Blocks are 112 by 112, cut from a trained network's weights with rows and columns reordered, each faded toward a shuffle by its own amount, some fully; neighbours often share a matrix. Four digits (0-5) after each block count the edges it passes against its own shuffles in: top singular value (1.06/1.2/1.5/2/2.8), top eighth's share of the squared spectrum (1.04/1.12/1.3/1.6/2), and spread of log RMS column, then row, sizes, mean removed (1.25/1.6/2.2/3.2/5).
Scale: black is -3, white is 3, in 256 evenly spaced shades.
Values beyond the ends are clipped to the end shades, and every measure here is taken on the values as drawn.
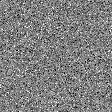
0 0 0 0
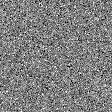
0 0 0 0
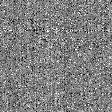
2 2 0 2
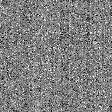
2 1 0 1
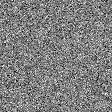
0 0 0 0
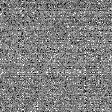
3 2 2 1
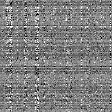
4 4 4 2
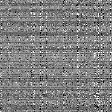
4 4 4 1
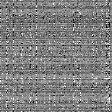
4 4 4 2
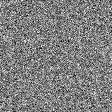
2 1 0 0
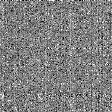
3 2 0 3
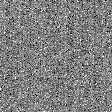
2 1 0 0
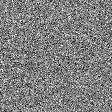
0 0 0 0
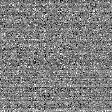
3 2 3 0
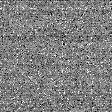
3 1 1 0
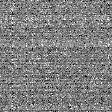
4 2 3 0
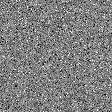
0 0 0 0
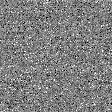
1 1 0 0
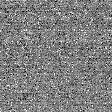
2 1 1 0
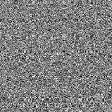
4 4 0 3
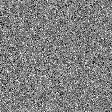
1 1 0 0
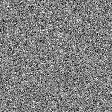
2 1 0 0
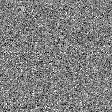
2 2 0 1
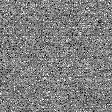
2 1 1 0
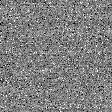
1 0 0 0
